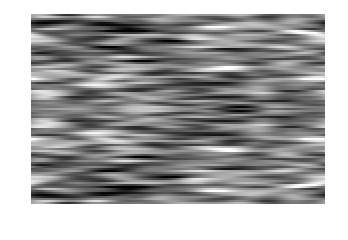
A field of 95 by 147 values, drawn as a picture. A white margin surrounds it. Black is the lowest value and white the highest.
Slope: none. Histogram: bell-shaped. Grain: streaks across. Mirror symmetry: top to bottom. Average level on the scale: 50%.
